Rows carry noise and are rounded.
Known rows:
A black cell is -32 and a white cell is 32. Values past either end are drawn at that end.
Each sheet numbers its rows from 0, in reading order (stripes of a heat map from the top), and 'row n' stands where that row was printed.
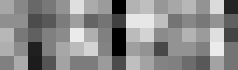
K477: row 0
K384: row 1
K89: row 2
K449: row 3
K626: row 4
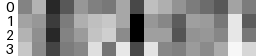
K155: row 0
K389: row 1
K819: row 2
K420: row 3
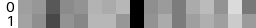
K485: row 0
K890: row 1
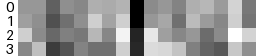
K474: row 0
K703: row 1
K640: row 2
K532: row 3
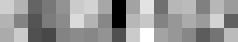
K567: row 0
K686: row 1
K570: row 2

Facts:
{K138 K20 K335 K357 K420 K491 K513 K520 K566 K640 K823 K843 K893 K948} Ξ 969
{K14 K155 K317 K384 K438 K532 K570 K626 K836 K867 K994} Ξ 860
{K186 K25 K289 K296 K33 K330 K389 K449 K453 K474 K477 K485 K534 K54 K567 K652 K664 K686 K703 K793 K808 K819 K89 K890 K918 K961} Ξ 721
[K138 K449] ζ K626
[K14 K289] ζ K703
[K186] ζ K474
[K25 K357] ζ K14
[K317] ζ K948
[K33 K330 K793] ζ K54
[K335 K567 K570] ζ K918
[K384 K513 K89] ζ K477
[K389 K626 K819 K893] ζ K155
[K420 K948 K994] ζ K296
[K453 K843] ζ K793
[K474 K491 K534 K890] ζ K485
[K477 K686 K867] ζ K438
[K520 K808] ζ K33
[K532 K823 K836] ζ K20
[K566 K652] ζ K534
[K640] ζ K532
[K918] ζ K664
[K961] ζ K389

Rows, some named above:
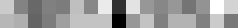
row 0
K823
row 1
K664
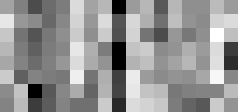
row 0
K25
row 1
K335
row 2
K893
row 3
K89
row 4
K477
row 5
K513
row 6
K317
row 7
K532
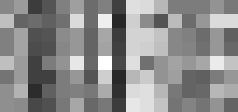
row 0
K867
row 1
K357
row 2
K438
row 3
K438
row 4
K948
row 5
K14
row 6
K836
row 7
K384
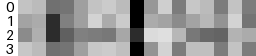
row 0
K918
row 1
K296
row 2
K836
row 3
K918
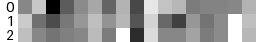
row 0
K317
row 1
K138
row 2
K20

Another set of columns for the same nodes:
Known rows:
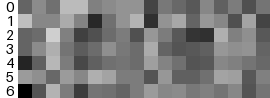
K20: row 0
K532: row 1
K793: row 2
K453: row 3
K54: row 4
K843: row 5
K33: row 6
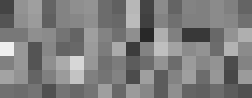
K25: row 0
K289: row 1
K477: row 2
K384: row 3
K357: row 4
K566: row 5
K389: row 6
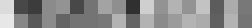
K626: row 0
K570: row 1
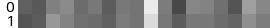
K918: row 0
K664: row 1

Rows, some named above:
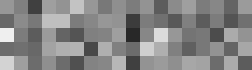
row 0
K335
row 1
K20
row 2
K438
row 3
K948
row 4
K836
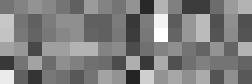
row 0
K477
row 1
K14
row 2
K14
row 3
K513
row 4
K703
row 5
K155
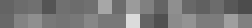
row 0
K389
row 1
K567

